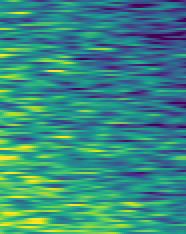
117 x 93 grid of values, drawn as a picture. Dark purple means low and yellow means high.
Mirror symmetry: none. Ninth with the highest average: bottom left. Histogram: bell-shaped. Slope: up to the bottom left.
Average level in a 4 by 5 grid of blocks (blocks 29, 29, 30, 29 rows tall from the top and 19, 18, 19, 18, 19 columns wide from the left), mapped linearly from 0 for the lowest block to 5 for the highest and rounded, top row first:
3 2 2 1 0 | 3 3 2 2 1 | 4 3 3 2 2 | 5 4 4 3 2
